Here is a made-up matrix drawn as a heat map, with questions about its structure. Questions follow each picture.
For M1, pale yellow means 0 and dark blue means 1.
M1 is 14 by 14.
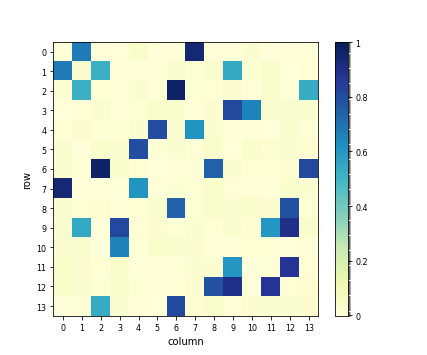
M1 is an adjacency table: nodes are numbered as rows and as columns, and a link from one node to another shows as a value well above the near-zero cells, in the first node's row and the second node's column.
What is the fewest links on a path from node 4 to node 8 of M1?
6
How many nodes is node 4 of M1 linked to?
2
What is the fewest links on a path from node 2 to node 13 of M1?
1
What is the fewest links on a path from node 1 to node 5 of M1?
4
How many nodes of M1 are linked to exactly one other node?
2
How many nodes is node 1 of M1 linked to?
3
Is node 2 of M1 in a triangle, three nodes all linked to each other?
yes
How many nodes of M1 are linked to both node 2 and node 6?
1
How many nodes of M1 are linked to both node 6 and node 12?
1
